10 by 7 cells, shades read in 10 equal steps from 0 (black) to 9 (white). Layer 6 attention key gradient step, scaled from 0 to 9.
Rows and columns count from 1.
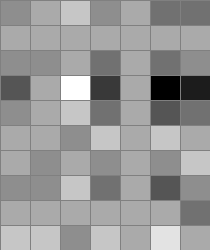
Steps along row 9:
same same same same same down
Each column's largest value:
7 7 9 7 6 8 7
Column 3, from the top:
7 6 6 9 7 5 6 7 6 5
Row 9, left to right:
6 6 6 6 6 6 4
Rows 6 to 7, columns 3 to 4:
5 7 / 6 5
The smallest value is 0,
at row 4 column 6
